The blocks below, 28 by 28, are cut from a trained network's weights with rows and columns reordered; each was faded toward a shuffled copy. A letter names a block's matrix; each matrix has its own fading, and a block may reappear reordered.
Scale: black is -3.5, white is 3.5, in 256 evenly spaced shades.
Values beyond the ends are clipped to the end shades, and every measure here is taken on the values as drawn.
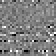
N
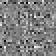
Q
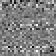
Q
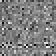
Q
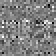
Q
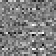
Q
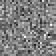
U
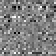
Q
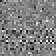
Q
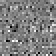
Q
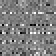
N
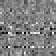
N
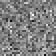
U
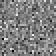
U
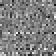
Q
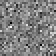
U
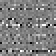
N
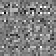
Q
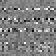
N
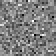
U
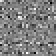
Q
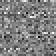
Q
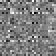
Q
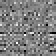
Q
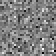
U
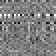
N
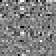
Q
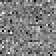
U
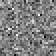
U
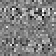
Q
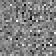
U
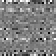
N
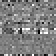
N
